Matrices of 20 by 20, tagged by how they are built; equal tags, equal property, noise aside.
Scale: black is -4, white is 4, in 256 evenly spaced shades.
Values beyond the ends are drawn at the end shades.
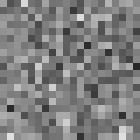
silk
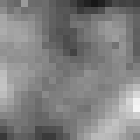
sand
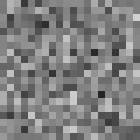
silk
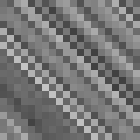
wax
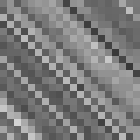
wax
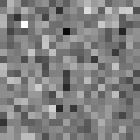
silk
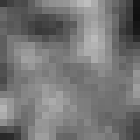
sand
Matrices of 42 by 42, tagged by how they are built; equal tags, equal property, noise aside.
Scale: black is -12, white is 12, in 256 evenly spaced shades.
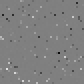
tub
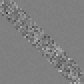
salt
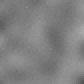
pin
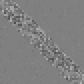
salt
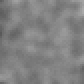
pin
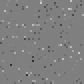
tub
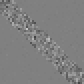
salt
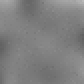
pin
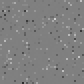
tub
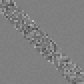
salt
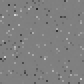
tub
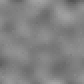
pin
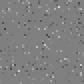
tub
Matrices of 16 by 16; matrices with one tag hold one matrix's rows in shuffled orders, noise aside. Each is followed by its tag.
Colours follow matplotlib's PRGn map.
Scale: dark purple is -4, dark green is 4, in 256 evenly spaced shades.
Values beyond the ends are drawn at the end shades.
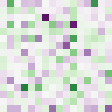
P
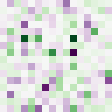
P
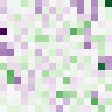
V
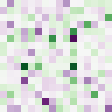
P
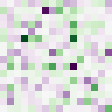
P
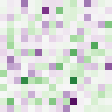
P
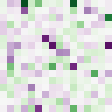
P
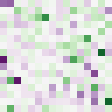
V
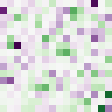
V
